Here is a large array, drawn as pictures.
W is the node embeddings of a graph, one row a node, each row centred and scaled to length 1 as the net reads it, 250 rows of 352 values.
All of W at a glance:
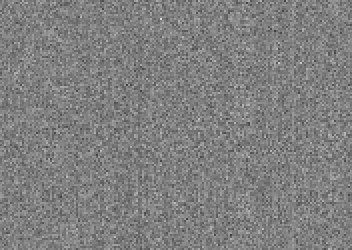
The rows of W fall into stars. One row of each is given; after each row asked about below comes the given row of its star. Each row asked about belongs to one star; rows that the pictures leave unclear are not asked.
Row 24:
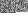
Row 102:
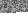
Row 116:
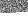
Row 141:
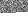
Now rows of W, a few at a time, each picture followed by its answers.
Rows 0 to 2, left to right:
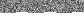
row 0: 24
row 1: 24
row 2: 141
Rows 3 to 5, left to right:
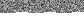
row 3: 141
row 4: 24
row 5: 24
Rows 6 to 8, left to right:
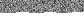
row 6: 24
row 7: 102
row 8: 116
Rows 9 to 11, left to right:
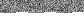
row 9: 102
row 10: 116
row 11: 116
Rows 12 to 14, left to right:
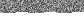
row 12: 102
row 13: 24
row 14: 24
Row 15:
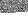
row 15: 141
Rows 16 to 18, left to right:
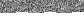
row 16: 141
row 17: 24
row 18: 24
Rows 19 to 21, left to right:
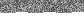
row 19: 102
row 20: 141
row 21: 102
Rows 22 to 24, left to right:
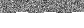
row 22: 102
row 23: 141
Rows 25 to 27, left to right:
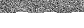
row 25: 102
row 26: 116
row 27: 141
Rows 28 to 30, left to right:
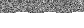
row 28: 102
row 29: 24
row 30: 24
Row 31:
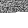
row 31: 141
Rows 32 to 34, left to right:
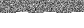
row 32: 24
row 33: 141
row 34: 141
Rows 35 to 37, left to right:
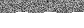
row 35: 116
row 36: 102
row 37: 141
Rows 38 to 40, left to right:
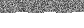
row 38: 141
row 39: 102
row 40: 116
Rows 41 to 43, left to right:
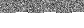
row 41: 102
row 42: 116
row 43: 24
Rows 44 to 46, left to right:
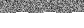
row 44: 102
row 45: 141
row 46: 102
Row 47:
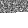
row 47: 116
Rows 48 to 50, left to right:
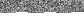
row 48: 102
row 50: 141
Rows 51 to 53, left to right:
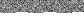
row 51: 102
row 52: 141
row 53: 116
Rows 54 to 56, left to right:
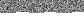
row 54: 141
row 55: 116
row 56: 102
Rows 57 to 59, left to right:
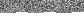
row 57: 102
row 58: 116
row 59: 141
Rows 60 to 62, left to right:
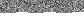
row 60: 102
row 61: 102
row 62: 116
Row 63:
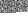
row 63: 116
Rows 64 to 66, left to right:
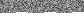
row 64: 141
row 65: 116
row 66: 102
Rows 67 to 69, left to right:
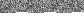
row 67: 24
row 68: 116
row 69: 141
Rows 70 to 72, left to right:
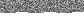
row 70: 116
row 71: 141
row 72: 24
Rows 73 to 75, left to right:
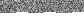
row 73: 116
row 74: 141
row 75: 116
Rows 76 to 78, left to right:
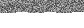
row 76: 116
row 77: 24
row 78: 141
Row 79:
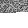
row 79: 24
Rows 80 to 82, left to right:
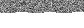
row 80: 141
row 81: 102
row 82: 24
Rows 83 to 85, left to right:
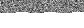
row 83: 141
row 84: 24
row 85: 24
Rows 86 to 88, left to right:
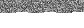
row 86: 116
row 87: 116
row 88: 116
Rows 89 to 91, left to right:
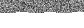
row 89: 141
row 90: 102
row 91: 24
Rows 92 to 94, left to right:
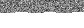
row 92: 141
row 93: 102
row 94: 116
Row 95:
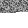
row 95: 24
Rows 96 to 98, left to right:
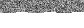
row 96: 102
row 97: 116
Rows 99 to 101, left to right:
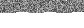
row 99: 24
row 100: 102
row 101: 141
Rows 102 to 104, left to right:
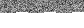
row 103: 116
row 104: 102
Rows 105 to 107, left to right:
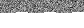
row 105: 102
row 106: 116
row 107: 102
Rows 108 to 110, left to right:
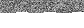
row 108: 102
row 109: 141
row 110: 141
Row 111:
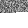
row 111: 116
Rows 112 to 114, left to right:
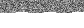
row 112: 102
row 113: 24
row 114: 24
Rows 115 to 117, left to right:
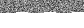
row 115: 24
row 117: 141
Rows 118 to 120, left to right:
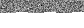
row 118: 102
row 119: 24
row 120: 141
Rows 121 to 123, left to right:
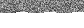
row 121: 24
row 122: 116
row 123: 116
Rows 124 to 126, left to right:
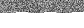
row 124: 141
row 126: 141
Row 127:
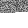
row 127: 141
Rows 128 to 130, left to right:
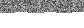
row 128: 102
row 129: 102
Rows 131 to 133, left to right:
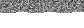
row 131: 102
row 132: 102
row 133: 102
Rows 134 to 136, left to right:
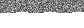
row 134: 24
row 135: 24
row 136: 102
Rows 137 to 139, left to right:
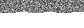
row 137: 24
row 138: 102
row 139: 141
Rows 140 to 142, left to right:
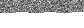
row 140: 116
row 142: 116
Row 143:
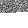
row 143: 116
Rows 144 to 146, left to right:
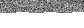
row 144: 116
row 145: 141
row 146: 102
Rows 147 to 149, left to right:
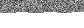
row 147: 102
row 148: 141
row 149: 141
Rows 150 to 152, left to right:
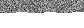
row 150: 116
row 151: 116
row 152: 24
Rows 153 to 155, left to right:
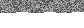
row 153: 24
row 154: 102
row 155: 24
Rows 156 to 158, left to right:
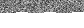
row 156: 24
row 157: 102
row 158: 141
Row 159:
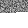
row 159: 116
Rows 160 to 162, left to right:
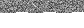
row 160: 116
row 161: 141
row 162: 102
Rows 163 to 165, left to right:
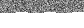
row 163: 141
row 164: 24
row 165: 116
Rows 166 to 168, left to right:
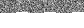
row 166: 116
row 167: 24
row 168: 102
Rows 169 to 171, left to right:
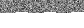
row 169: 141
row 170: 24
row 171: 141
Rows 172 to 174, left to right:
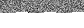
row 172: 102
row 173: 116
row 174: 116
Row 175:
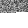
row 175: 102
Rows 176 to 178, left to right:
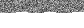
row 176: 116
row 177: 24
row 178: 116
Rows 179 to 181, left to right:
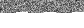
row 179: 24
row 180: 141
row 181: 24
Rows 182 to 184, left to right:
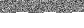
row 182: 24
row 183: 141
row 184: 102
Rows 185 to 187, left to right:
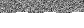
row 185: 116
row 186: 141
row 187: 102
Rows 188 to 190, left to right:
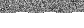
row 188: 24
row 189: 116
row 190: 102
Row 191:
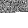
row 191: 141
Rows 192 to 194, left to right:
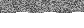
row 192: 24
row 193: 102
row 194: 24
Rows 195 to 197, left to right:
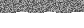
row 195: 24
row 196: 24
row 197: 141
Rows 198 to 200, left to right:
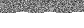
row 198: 24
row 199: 102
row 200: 102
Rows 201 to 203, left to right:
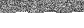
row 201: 102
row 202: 116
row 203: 141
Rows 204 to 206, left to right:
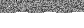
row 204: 102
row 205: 24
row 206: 116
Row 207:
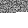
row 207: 102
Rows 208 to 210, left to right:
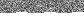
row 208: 116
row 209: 102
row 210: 24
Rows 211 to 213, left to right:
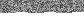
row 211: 102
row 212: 24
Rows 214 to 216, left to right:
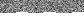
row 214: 24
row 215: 141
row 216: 102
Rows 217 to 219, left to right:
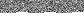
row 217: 102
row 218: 141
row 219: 116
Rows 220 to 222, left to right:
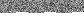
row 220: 141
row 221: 141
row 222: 116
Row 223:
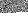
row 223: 24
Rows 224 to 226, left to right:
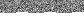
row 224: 116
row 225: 24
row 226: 24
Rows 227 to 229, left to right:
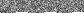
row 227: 141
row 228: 116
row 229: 116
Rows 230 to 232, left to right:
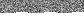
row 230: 24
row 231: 116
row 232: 24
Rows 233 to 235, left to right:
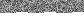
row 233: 102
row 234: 116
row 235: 141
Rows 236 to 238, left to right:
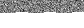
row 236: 141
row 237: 116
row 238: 24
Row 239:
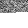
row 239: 102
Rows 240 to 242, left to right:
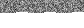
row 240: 24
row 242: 116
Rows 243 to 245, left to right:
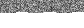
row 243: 102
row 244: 141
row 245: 24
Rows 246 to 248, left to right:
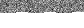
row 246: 102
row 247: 116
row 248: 24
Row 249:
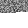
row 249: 24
